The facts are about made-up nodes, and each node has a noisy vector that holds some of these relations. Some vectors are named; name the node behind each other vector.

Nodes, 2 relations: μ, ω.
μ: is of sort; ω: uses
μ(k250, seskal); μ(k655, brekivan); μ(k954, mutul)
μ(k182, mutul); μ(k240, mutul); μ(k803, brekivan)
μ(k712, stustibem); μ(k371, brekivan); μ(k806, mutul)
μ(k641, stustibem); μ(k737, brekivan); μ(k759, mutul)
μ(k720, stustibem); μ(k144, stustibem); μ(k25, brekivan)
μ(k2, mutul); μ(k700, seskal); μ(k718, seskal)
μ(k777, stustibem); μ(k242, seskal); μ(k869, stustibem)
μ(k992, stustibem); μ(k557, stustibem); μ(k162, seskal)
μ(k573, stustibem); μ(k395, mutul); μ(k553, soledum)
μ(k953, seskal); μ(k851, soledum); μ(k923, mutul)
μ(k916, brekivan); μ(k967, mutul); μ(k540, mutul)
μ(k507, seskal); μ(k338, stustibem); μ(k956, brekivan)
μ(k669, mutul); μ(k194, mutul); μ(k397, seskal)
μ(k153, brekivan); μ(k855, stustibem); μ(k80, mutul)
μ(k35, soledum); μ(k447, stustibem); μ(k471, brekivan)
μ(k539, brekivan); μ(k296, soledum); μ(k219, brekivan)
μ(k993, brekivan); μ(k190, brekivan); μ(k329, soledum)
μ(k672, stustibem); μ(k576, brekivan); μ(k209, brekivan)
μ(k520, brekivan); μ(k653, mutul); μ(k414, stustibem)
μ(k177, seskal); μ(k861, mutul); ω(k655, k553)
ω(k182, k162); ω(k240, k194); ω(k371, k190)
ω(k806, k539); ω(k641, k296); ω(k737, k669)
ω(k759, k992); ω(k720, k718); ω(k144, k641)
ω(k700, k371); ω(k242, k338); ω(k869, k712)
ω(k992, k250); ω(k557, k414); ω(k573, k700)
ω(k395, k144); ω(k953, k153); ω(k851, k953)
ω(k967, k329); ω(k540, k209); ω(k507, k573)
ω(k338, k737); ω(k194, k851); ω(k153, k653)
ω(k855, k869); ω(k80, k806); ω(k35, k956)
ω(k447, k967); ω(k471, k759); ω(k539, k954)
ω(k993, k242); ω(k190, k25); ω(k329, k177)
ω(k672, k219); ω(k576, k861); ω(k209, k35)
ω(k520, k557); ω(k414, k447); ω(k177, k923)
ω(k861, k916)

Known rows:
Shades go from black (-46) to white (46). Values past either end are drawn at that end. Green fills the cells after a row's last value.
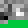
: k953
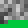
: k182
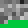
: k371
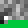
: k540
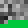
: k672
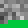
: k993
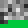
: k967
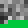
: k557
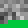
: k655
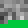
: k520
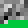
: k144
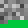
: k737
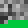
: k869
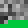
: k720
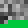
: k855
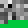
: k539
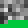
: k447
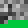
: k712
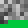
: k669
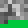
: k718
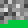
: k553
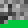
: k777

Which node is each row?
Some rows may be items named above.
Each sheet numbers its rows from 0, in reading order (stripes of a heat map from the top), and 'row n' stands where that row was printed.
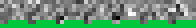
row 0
k242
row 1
k80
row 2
k573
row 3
k240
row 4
k953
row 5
k25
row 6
k177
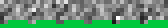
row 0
k240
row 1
k296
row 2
k80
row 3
k507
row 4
k540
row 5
k414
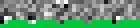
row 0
k209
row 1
k851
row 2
k806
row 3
k700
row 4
k540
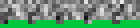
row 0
k250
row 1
k653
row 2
k471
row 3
k194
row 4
k954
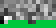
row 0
k209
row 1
k923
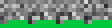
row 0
k737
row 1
k956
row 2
k956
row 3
k338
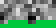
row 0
k194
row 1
k992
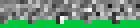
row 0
k190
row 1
k395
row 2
k35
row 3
k329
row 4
k967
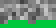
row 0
k190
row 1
k507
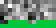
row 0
k759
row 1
k153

